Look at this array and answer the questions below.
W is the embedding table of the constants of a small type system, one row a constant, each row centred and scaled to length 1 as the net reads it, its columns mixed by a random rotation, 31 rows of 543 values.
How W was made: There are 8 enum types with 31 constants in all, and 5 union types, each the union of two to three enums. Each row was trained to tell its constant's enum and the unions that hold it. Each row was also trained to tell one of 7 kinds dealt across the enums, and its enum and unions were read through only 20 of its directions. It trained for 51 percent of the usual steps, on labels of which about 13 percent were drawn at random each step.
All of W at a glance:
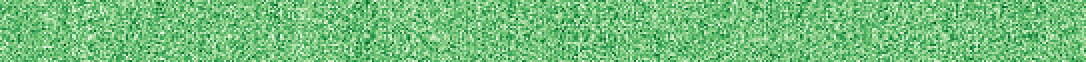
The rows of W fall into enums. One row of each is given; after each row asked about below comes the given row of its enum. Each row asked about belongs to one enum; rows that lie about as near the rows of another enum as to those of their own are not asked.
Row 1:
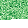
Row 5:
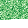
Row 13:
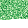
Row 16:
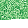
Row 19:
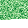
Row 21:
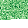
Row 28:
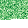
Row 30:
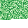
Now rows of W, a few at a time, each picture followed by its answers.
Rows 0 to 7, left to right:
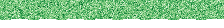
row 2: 19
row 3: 30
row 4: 5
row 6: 30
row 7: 16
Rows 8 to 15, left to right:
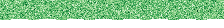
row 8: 19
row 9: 13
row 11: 5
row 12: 30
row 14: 30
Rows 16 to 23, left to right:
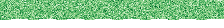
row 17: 5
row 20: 13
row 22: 28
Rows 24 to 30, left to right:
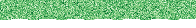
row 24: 21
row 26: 5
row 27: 21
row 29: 16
